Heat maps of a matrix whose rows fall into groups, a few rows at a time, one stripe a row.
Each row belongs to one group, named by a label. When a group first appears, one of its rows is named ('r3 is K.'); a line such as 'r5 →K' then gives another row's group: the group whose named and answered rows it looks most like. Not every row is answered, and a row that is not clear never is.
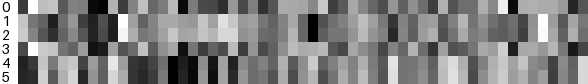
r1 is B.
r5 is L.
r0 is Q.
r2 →B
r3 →Q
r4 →L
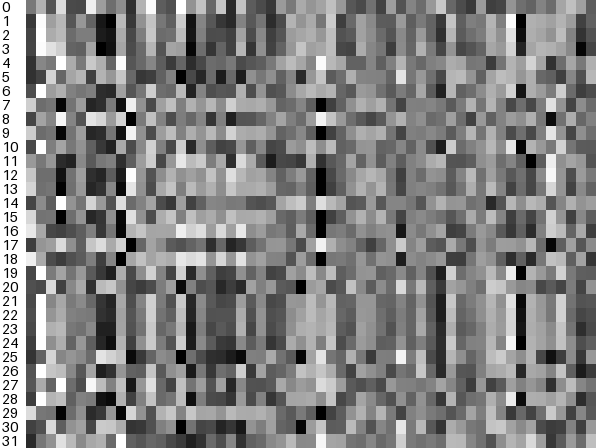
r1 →Q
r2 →Q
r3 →Q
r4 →L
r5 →L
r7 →B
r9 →B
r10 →Q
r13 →B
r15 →B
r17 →L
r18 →B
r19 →Q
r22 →Q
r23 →Q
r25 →L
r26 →Q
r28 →Q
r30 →L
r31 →L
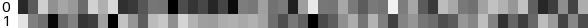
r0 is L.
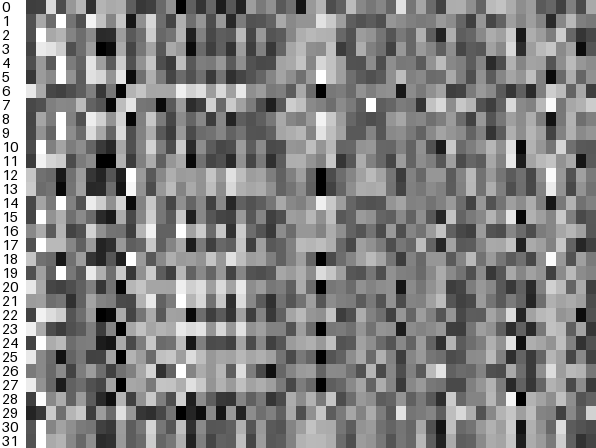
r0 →L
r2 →Q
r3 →Q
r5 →L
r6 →B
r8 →L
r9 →L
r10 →Q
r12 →B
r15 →Q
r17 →Q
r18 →B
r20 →B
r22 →Q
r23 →B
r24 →Q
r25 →B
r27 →B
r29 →L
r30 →Q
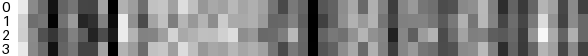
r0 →B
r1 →B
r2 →B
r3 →B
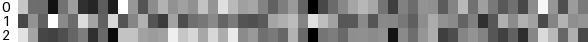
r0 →B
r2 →B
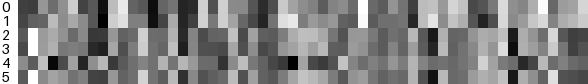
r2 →Q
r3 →Q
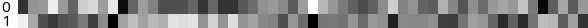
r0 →L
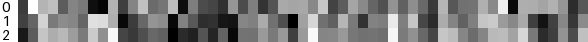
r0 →Q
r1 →L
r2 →L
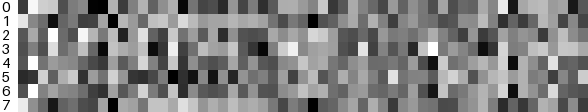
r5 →L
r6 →Q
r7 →B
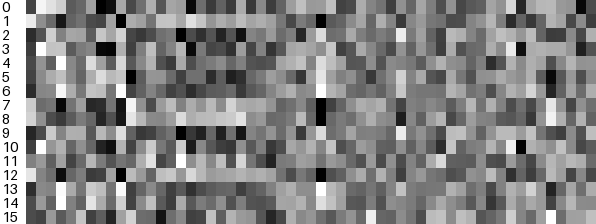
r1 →B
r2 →L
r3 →Q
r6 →L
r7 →B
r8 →B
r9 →L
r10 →Q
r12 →B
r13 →L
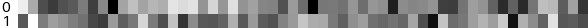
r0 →B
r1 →Q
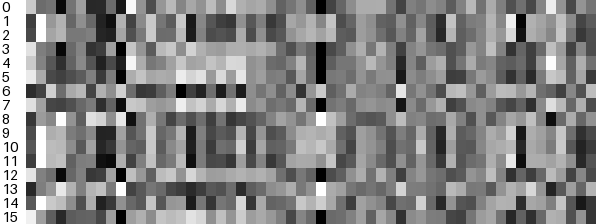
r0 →B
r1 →Q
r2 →Q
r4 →B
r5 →B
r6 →L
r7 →B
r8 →L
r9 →Q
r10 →Q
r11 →Q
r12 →B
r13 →L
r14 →Q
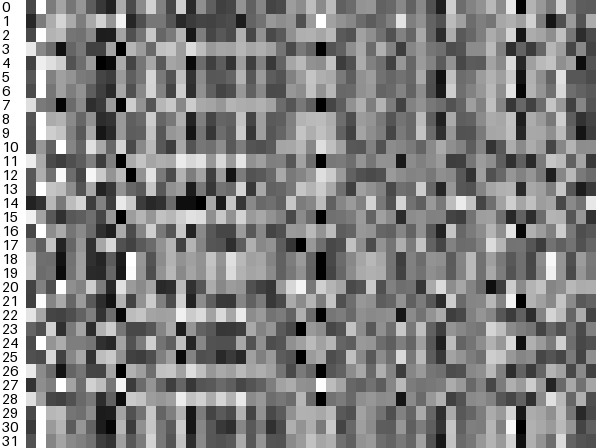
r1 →L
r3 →B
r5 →Q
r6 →Q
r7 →B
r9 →Q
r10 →L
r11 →B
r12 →L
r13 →Q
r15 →B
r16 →Q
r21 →Q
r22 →B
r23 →L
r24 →Q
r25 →L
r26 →B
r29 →Q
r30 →Q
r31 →Q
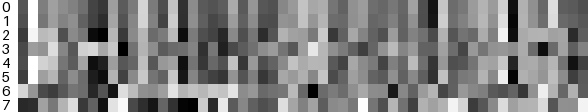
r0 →Q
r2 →Q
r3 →L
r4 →Q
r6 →B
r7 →L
